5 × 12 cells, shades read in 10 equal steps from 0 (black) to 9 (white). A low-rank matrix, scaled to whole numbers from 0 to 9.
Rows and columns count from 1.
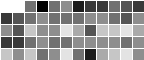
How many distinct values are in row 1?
7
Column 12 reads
2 5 6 5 5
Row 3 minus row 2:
3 0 3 0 1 4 2 -2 2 3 5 1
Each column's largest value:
9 9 7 5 5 8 6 5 7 7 8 6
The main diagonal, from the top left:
9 3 7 5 5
